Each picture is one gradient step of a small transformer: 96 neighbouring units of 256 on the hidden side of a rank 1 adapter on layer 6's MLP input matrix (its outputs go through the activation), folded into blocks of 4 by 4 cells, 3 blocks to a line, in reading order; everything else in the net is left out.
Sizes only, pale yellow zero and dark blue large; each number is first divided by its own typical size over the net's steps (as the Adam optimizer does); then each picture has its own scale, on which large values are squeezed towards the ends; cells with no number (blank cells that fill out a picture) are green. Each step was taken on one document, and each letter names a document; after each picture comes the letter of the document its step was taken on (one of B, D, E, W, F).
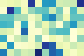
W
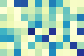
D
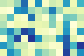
D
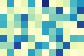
W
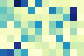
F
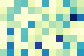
F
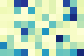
F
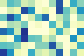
W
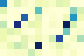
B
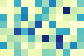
D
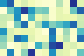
W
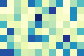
D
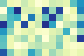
W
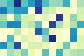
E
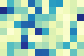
E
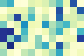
W
